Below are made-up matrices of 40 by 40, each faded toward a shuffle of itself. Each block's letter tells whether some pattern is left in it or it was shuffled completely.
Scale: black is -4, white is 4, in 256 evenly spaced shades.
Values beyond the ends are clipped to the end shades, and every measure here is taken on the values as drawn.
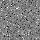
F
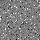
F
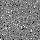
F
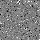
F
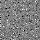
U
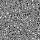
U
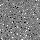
F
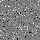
F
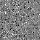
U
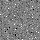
F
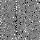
U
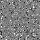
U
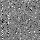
U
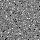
F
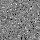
F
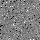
F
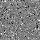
F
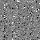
U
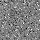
F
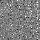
U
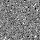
F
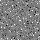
F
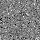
F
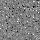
F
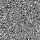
F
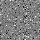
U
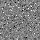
F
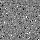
F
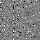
U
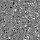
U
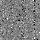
U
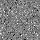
F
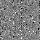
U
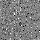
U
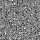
F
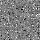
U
